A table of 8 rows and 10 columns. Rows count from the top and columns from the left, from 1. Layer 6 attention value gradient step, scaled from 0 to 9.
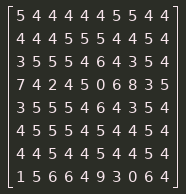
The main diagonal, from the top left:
5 4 5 4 4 5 4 0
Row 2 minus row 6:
0 -1 -1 0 1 0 0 0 0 0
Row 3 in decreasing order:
6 5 5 5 5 4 4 4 3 3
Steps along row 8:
up up same down up down down up down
